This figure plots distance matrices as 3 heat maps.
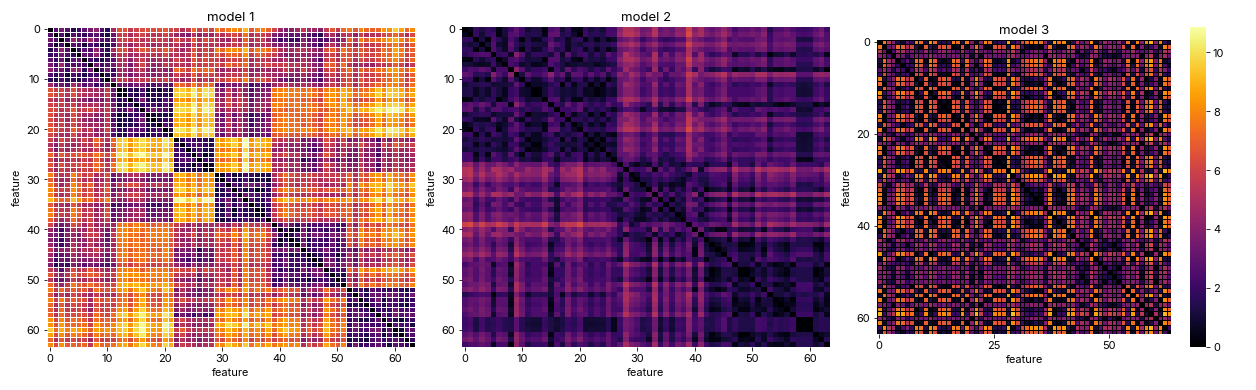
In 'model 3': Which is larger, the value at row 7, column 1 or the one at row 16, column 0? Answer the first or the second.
the second
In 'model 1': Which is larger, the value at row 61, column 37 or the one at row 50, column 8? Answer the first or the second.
the first
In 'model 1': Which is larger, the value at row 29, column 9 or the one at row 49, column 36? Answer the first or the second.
the second
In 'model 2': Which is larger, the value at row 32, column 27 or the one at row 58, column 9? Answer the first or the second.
the second
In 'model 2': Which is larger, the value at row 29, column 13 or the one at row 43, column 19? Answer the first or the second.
the first
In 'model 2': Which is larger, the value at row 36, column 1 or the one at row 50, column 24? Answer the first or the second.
the first
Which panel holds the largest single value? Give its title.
model 1
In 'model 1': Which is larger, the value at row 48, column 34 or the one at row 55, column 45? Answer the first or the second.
the first
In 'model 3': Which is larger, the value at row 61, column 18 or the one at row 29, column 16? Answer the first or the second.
the second
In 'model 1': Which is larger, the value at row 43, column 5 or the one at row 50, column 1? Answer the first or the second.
the first
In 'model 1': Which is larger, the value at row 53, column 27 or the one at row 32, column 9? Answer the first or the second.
the second
